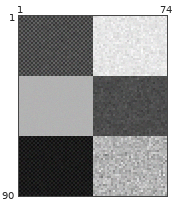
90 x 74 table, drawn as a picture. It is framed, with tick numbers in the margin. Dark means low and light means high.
The table splits into 3 rows of 2 panels. Panel 1,1: low, checkered. Panel 1,2: very high, fine-grained, faint in contrast. Panel 2,1: high, flat. Panel 2,2: low, fine-grained, faint in contrast. Panel 3,1: very low, checkered, faint in contrast. Panel 3,2: high, fine-grained.
